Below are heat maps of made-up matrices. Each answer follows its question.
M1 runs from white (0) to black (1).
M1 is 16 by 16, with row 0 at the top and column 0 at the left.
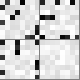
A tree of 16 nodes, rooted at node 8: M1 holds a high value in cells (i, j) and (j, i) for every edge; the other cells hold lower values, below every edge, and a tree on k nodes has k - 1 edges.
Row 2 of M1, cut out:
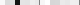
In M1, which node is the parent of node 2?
3
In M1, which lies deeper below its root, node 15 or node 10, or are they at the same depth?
the same depth
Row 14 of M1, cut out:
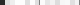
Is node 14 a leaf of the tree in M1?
yes
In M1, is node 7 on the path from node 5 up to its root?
yes
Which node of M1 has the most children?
7
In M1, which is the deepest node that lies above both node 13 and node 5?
7
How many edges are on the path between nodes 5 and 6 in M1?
2
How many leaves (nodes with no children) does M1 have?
12
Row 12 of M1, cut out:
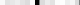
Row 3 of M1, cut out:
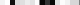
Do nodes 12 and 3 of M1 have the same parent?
no
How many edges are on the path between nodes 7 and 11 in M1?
3
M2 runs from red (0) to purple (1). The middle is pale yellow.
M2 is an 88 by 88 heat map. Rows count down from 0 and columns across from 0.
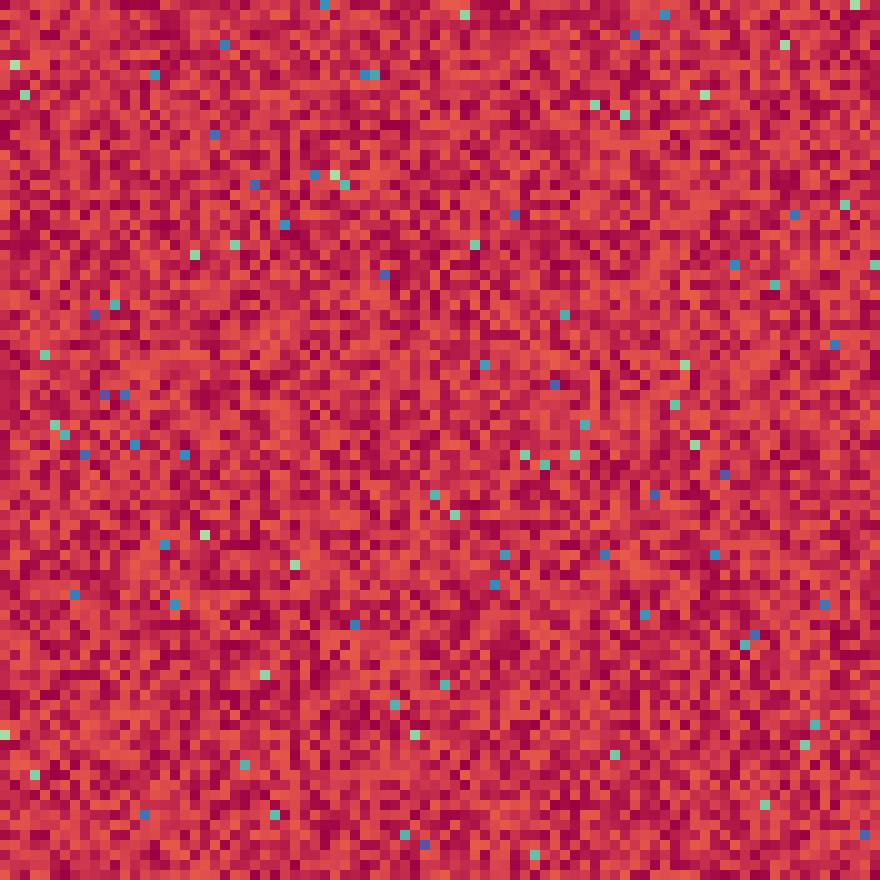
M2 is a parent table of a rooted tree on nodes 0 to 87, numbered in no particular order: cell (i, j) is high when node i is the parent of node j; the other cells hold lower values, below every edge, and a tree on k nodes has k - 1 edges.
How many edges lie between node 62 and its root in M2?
2
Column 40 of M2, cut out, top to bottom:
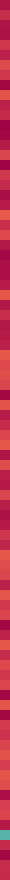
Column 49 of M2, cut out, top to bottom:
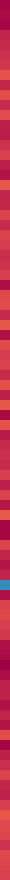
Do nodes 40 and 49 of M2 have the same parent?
no
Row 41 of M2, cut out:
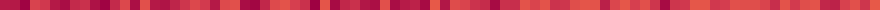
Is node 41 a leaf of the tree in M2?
yes
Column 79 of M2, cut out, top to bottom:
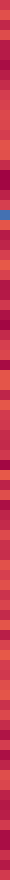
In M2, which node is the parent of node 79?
21
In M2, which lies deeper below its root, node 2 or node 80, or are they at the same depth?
node 2
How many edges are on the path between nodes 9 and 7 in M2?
5
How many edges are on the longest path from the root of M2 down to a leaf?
59
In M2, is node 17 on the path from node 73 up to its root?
yes
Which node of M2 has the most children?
45
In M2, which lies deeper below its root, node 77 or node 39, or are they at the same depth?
node 39
